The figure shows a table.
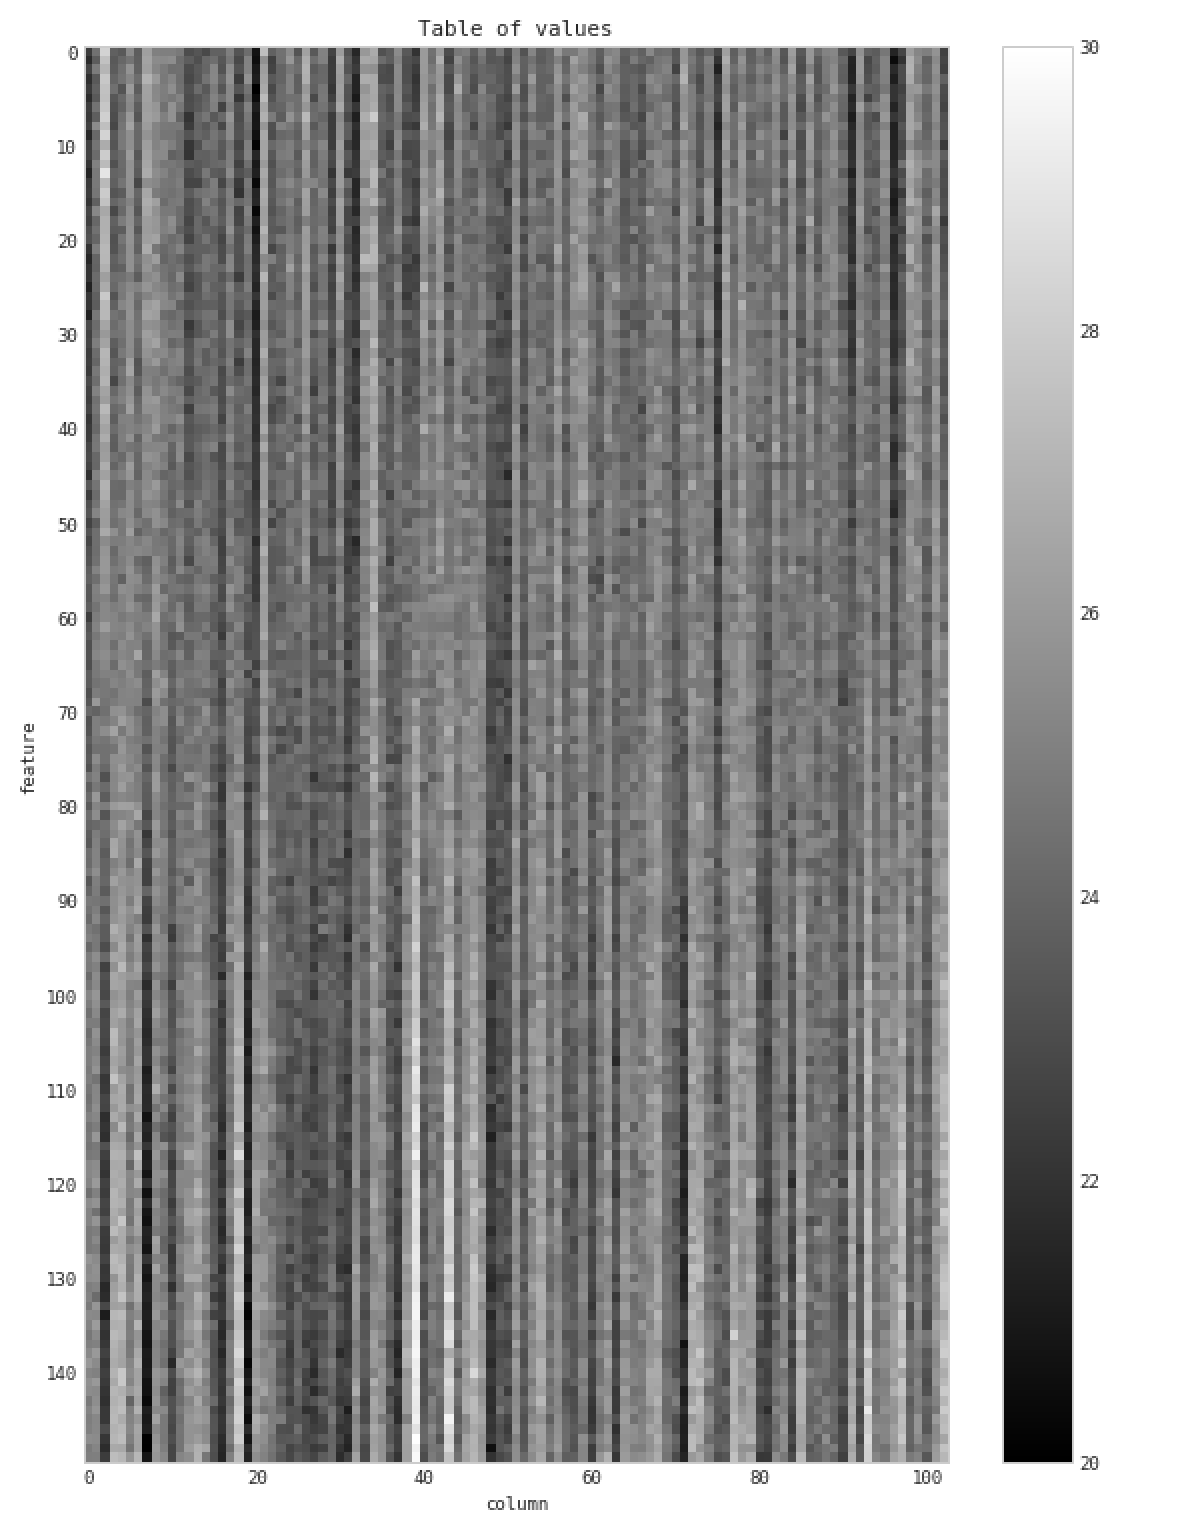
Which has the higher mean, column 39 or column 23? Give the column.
39
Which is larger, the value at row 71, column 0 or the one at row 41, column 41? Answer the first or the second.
the second
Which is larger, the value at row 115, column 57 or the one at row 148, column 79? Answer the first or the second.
the second
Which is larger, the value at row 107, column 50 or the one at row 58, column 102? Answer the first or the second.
the second
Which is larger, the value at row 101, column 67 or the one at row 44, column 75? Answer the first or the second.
the first
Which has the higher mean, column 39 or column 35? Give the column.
39
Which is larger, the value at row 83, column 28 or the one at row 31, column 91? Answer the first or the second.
the first
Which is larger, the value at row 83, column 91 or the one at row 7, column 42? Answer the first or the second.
the second
